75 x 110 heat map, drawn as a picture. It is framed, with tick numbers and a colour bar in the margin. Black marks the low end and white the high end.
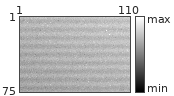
Average level on the scale: 70%. Stripes: horizontal, repeating 9 times. Slope: up to the top right. Histogram: bell-shaped.
